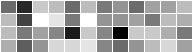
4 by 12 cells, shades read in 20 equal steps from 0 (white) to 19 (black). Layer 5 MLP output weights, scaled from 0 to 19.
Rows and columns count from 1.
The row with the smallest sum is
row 2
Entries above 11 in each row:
1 1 2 1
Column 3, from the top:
4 0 7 8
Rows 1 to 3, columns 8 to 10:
8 11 7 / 8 7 10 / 19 4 4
